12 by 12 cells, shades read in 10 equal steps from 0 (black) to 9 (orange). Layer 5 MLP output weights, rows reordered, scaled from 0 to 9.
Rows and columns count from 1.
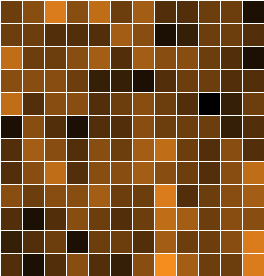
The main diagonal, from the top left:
4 4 4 4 3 3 6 5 3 4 5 8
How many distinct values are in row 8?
5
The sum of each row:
54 42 53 41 45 38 54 58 59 50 48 53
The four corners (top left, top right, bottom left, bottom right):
4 1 3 8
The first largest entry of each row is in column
3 6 1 1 1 2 8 3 8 8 12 8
